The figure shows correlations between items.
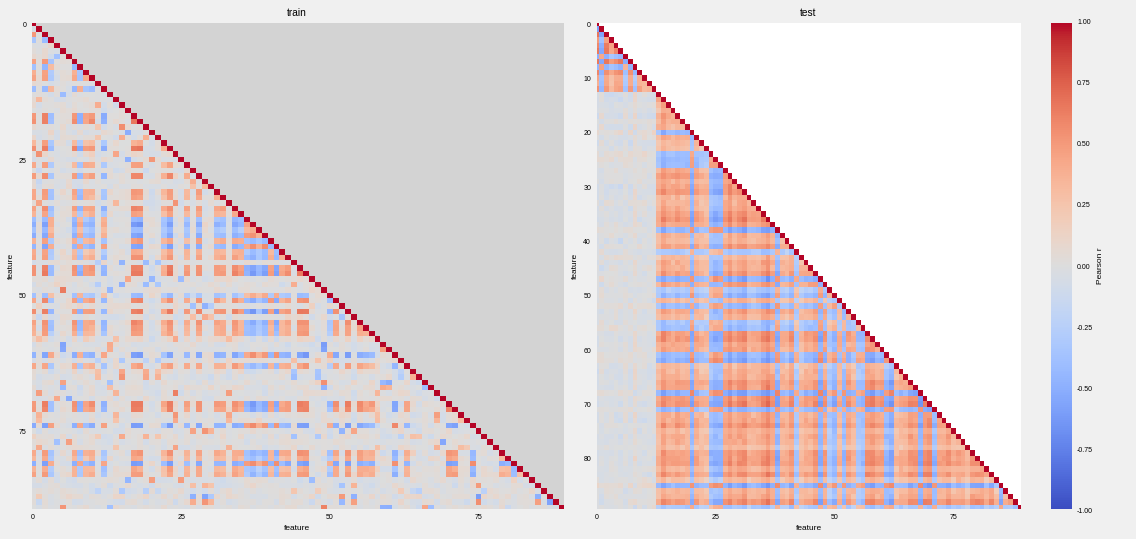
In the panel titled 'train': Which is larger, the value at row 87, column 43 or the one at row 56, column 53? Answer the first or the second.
the second
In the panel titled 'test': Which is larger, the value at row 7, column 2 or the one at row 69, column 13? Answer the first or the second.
the first
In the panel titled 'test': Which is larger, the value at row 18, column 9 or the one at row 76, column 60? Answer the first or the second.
the second
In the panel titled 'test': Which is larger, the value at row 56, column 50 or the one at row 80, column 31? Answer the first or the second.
the second
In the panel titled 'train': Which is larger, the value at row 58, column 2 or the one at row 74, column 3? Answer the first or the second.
the second
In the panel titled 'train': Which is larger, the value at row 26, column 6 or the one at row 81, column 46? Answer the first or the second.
the first
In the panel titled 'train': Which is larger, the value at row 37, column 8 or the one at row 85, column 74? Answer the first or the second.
the first
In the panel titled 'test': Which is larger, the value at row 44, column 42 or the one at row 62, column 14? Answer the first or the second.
the first
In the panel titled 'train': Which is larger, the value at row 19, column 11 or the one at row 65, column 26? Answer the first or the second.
the first
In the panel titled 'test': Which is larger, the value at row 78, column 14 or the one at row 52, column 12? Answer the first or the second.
the first
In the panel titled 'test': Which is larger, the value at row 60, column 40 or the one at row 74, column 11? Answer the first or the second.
the first
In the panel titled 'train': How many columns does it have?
90
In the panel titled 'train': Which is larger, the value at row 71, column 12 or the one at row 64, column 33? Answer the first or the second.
the second
